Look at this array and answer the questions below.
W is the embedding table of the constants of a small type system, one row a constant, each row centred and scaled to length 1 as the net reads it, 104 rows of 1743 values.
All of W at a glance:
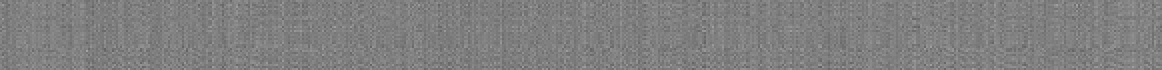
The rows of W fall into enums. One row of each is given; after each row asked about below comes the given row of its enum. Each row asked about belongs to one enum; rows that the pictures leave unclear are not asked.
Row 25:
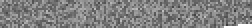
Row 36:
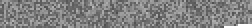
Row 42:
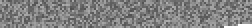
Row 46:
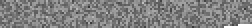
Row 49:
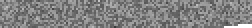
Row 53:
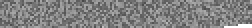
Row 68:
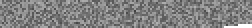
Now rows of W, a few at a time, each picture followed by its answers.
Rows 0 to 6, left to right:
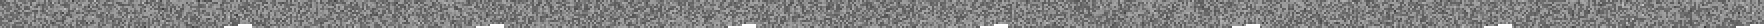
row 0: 46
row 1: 53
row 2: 42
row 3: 42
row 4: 36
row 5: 68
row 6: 49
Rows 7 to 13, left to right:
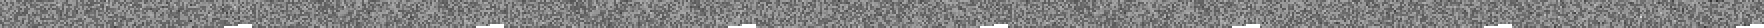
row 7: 49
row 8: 36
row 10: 53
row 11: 36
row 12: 68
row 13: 46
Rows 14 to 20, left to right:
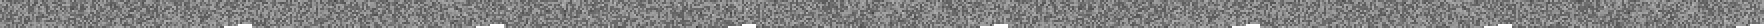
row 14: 42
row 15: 53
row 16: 49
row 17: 36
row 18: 42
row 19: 53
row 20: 36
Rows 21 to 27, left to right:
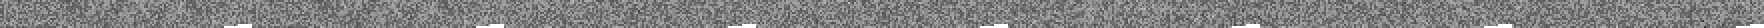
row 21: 36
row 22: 36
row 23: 68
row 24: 68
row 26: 53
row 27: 49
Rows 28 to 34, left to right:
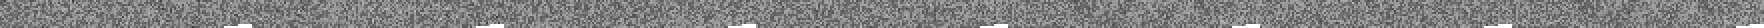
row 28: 46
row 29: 25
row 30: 42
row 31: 49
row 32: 36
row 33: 68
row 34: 36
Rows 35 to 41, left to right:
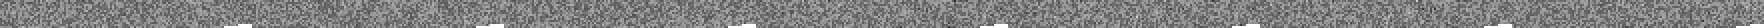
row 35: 53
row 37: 42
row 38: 46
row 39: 46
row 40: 46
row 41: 49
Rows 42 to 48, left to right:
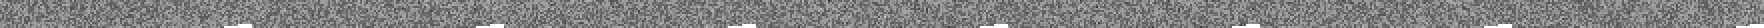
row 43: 49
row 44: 68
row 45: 46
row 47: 53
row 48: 36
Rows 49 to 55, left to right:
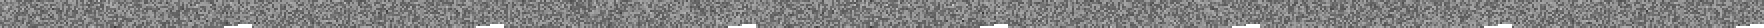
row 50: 68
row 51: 36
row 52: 49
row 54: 42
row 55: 68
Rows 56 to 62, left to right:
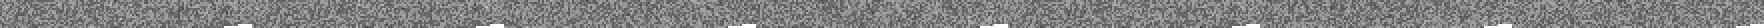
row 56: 49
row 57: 49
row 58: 53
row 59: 36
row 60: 49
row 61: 42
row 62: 68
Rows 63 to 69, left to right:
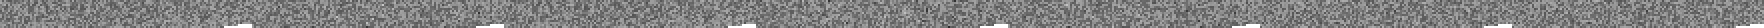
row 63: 42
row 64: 49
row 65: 42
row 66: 46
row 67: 49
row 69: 68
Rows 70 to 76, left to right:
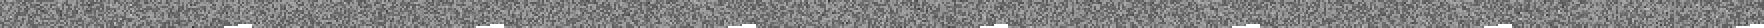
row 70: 49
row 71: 68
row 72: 53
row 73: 46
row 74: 53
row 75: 53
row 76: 25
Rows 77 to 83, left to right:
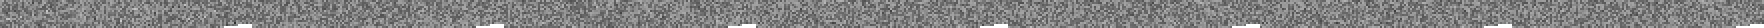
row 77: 25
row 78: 42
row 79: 36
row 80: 68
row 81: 53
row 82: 68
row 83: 53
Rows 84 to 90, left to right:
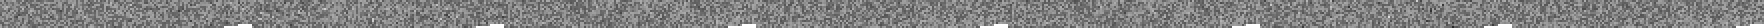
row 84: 49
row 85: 25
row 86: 36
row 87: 42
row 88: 36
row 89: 46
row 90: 42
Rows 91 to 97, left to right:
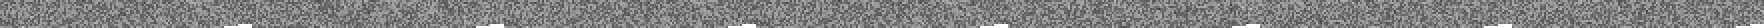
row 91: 53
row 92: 36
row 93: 53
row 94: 53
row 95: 49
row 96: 68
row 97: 68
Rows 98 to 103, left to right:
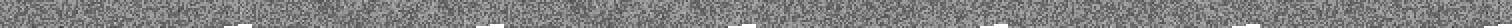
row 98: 49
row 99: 36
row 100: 36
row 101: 42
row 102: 53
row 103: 49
